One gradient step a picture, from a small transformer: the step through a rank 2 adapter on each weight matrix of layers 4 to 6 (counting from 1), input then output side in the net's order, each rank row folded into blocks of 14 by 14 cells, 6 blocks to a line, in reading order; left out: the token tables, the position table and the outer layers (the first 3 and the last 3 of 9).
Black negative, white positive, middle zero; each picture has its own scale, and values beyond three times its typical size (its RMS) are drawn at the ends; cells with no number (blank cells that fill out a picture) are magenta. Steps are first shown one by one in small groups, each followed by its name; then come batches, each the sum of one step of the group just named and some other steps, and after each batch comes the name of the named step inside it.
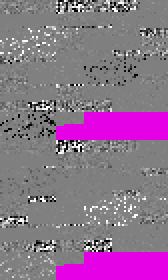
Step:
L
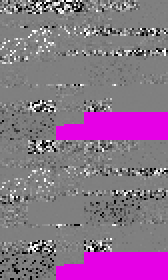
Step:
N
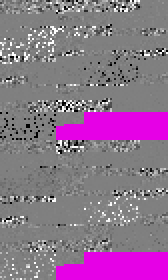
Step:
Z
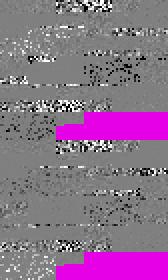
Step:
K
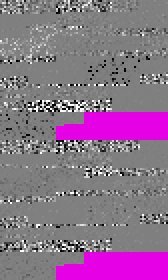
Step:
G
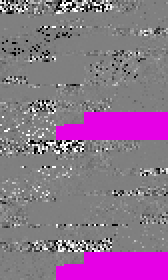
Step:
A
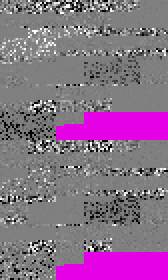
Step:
N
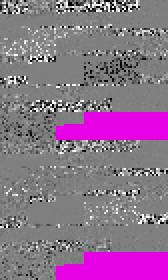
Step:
K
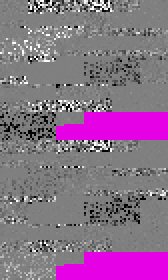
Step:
K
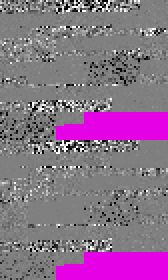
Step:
A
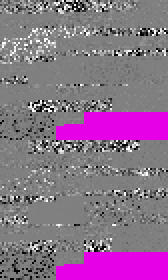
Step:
N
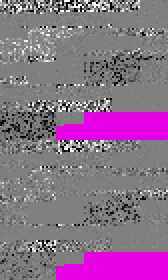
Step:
K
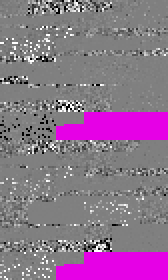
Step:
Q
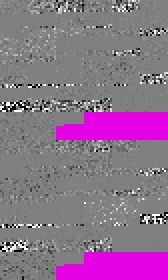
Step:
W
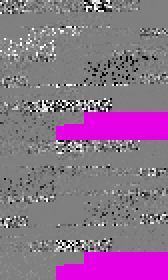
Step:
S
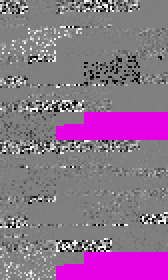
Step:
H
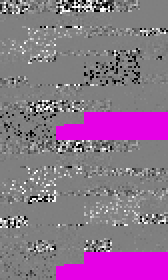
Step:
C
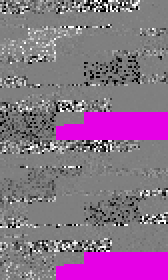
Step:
H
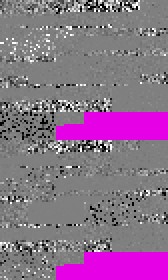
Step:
Q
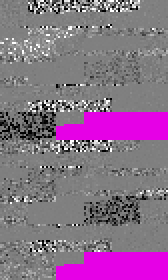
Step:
Q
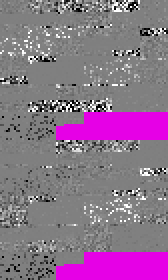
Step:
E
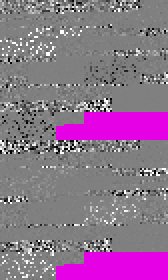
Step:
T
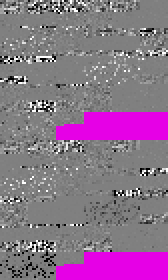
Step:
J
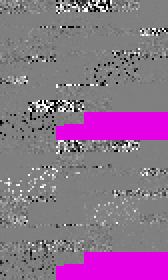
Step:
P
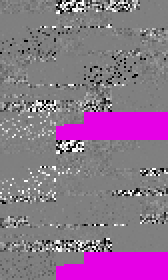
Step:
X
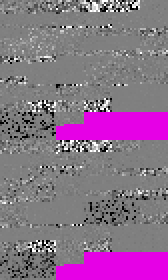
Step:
J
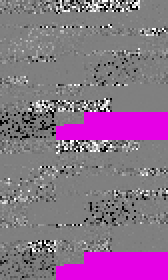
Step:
P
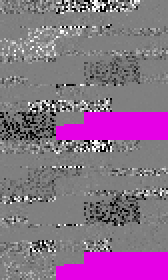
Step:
T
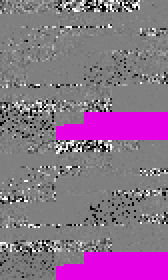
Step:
X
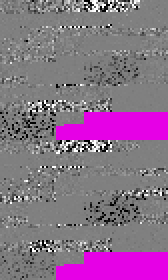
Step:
X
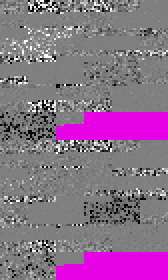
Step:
J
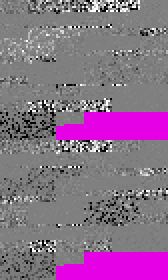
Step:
E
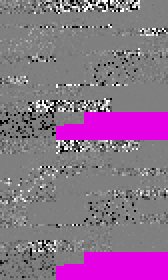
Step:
P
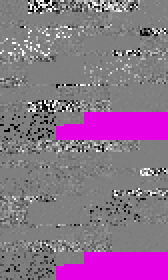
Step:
E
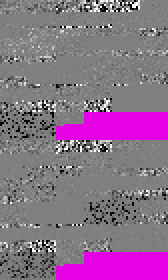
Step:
J
